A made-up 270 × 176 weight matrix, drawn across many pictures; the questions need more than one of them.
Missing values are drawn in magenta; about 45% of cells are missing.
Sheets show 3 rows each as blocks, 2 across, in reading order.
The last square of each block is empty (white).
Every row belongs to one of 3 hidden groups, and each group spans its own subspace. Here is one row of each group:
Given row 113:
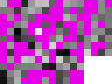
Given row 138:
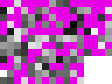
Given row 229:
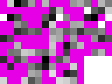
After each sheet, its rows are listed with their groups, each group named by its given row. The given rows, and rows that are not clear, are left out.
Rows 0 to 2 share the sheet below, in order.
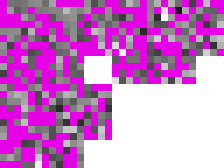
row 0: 113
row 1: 113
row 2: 229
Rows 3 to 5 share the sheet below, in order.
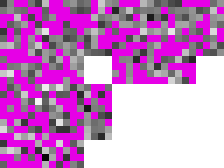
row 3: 229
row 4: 113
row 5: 113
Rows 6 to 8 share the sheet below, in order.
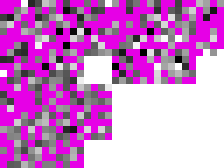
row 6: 138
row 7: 229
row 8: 138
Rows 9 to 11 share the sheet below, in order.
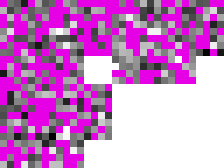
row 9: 138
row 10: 229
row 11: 113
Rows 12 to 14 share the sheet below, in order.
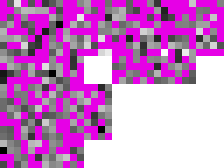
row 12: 229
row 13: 113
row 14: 229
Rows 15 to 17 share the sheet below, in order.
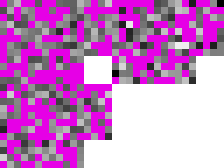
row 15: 138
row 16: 138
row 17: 113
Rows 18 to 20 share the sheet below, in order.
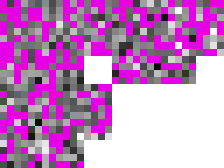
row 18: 113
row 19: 113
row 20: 229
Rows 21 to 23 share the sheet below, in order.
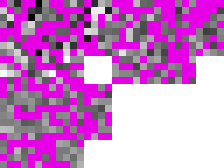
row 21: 229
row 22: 113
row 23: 113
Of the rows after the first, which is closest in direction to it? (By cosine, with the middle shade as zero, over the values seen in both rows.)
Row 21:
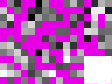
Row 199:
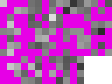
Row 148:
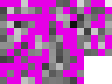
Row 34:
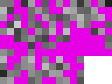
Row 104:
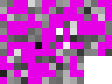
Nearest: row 104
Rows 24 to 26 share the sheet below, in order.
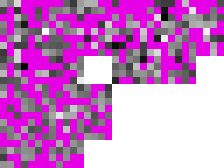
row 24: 138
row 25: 113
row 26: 138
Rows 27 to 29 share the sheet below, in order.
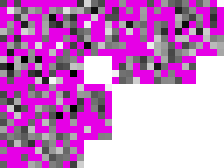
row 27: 113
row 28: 138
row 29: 138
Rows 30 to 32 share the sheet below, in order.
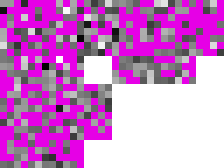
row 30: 113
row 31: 229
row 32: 229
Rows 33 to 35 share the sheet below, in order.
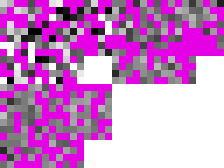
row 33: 113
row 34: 138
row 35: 229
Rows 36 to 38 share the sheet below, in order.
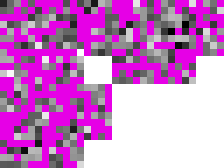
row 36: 229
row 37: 138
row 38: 138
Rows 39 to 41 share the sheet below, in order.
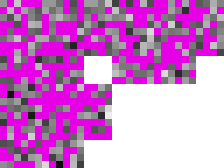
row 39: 138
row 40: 229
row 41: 113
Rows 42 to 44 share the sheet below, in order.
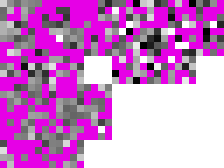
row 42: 113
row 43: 138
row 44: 229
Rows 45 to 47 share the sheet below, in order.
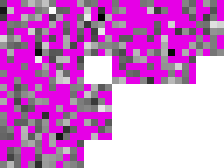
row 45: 113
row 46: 229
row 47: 229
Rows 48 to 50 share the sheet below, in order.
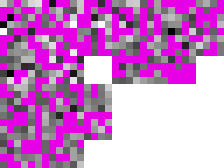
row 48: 229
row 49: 138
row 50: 138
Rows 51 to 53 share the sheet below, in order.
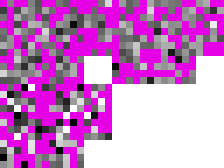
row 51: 138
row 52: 229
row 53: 138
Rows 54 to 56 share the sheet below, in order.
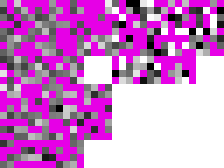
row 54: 138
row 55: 138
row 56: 229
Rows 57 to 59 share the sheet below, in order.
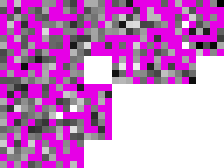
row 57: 138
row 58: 138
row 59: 138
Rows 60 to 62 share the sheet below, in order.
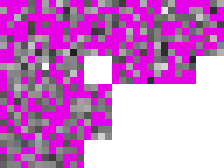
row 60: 113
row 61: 113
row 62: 229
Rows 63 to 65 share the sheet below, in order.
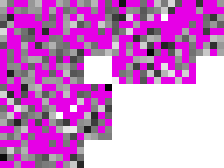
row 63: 229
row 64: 113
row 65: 138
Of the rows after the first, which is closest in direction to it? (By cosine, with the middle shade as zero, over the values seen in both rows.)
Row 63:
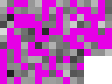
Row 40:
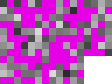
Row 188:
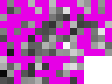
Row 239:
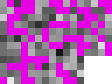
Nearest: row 239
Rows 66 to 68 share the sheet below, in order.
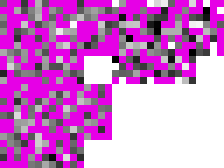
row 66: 138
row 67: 229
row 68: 229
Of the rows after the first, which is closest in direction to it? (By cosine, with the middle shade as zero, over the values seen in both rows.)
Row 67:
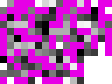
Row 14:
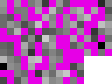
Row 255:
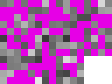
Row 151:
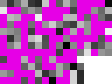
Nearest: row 255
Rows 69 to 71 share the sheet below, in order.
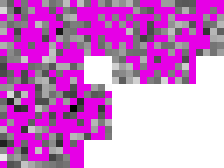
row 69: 113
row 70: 113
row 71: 138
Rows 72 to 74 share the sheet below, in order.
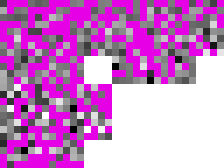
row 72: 113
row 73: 229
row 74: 138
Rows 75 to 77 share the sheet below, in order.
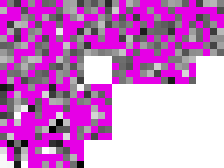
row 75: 138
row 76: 113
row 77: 113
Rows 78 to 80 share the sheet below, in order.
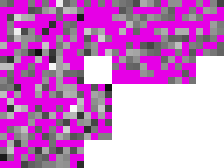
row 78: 113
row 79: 138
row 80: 138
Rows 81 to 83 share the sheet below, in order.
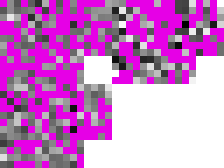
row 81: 229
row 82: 138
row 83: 138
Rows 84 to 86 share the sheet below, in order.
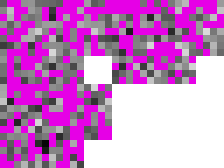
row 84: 113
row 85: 113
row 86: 229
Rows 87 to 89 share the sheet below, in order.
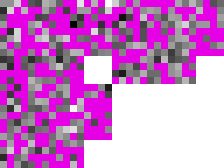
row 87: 138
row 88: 229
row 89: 138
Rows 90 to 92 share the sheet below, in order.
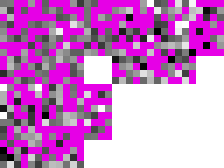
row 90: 138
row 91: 229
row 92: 229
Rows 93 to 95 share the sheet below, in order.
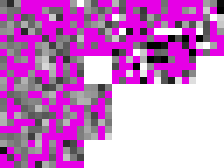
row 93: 113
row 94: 138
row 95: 229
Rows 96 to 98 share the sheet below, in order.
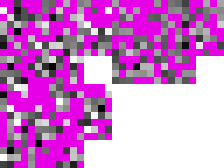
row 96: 113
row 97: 138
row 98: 138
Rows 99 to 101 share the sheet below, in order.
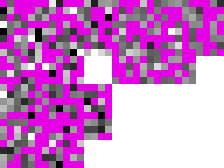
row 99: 229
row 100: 138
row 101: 113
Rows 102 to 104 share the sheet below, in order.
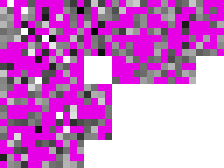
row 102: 113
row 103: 138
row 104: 138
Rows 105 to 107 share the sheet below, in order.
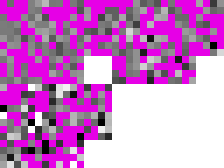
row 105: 113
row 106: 229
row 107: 229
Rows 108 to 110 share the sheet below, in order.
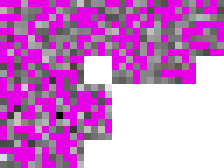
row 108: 113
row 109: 229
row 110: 138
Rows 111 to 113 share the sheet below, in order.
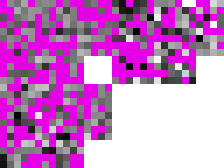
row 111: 138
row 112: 113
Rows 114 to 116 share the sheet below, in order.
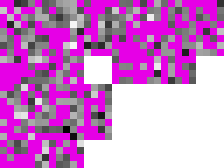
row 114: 138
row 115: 113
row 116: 113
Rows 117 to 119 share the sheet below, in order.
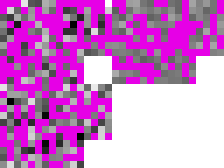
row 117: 138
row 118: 138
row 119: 229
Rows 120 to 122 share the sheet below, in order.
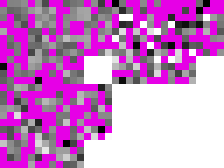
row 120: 229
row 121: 229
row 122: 229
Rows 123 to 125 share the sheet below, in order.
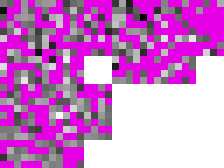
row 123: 113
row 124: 229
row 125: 138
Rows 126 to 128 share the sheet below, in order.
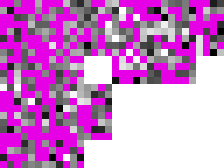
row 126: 113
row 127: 113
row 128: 229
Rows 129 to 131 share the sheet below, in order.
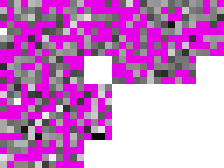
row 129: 229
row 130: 229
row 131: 229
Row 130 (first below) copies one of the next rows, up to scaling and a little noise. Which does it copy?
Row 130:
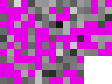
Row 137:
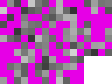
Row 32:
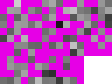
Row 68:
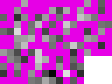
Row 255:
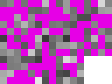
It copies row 32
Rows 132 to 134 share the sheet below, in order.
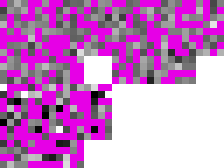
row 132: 229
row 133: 229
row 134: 229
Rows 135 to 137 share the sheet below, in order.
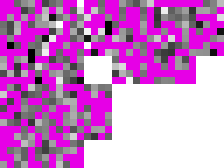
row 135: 113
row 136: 113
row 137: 229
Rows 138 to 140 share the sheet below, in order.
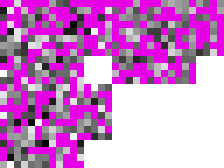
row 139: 113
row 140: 229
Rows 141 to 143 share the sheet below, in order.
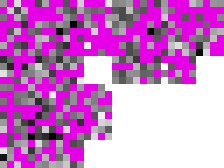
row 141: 138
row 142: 113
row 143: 113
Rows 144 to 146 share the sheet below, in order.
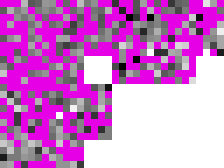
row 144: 138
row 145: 113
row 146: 138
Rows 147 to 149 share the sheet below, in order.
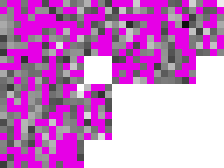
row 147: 113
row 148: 138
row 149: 113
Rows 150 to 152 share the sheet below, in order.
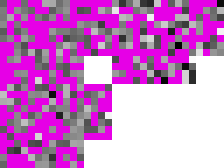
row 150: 229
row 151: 113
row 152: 113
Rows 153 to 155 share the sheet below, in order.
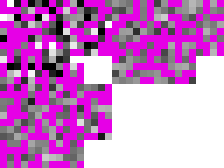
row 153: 113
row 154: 113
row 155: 229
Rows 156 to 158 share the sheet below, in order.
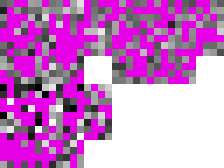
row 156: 113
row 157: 113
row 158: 229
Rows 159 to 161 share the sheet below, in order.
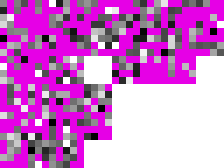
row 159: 229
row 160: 113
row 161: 229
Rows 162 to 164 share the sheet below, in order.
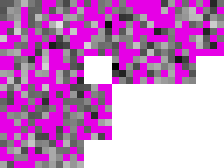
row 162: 113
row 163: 229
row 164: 113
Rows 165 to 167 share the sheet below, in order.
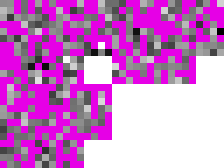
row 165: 229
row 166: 113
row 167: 113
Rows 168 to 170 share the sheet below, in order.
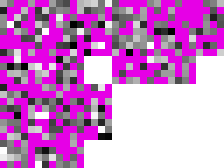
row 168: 138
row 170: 229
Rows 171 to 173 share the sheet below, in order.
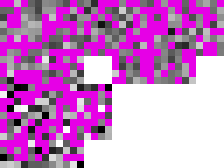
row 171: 229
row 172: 138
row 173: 138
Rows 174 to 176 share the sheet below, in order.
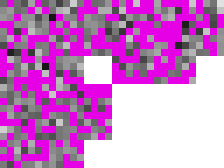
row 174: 113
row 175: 138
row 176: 113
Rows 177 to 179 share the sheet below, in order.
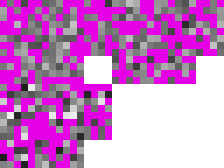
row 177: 138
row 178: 138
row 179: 138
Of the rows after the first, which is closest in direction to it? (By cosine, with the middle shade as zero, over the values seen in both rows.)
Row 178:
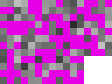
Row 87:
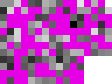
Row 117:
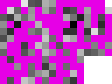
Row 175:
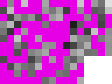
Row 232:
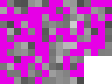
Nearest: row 87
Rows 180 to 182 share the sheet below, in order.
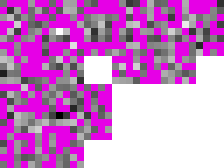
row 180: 138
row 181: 138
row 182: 138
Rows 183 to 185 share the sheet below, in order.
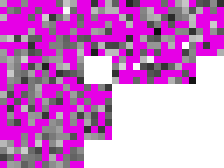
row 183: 113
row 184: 138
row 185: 138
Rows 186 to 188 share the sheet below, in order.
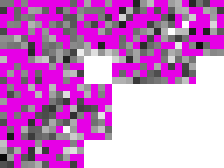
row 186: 229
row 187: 138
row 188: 113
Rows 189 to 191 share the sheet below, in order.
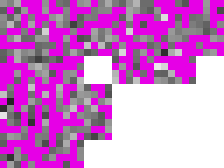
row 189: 138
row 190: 113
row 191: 229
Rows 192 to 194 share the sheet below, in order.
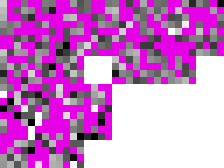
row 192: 113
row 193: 138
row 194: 229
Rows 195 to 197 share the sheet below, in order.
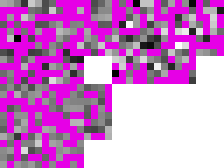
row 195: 113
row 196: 138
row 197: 138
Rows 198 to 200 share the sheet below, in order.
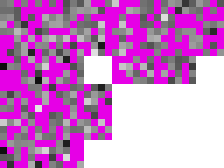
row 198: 229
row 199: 113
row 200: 229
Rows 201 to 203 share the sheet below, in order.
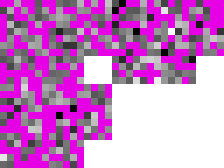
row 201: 138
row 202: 113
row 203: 138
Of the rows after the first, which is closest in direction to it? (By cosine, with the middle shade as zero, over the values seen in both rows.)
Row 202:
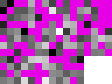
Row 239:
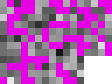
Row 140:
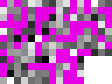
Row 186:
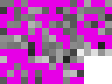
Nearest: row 186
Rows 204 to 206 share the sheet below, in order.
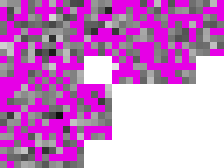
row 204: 113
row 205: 229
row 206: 138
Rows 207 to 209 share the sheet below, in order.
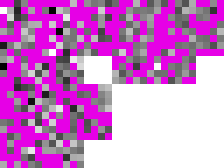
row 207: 113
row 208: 113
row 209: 229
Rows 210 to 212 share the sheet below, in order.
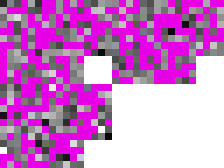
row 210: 229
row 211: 138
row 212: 229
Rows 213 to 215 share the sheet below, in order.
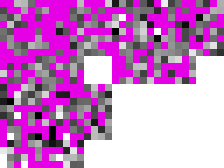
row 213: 138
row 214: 229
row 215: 113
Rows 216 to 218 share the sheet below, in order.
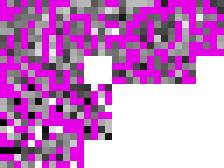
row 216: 113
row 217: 229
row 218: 113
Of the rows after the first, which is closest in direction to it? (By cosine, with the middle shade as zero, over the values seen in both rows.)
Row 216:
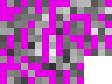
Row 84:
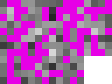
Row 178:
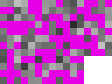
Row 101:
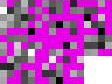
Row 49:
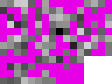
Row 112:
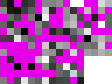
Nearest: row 84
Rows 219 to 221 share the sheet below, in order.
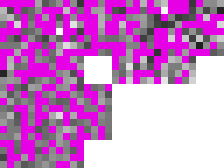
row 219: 138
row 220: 113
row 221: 138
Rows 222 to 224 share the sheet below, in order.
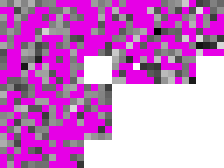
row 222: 138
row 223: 138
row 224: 138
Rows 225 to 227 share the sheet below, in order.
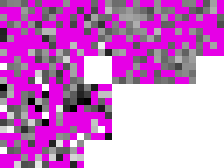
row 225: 229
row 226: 229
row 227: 229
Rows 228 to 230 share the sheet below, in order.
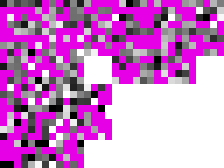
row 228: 229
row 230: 113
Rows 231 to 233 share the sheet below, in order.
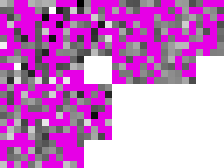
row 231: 113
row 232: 138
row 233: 113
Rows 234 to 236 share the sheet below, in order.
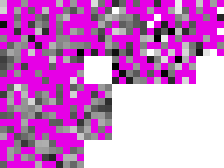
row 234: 229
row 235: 113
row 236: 229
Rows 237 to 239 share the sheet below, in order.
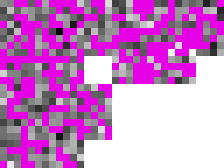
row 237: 138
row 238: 229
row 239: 229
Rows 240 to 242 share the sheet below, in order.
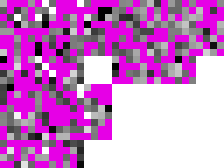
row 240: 113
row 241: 229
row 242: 113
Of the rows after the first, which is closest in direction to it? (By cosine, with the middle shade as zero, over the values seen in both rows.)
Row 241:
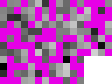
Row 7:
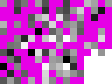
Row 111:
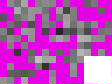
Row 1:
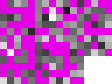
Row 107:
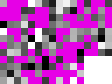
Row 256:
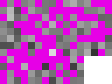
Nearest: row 7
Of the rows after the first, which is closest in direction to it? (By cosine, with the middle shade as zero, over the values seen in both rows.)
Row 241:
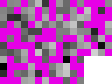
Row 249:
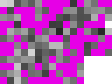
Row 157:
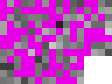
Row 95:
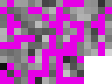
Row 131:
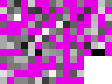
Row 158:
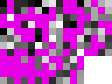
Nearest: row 95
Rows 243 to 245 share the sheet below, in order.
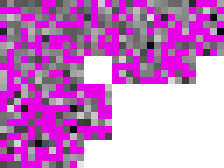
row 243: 229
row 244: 113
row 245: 138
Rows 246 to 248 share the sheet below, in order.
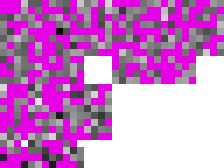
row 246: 138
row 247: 113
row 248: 113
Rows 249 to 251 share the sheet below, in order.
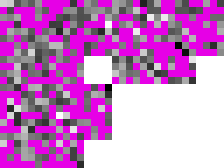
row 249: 113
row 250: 113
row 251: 138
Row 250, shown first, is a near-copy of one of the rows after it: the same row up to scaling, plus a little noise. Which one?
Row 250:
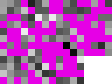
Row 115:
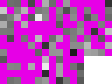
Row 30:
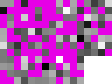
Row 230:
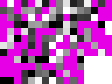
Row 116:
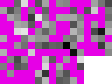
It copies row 116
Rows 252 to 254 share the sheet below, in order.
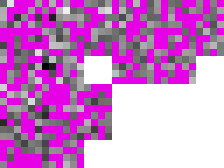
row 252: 113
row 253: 138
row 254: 229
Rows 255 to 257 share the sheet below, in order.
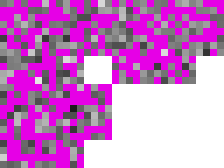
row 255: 229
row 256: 113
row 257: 138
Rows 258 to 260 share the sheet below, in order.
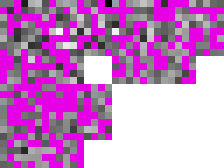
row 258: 138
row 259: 229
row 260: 138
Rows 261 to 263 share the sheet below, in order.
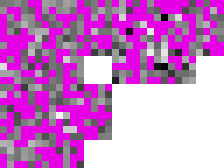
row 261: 229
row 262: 113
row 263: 138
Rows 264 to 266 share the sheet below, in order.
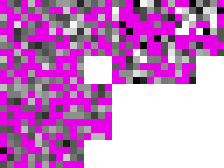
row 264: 138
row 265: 138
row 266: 229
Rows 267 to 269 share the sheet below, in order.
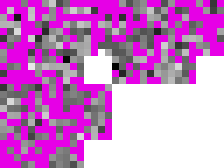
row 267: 229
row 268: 229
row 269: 229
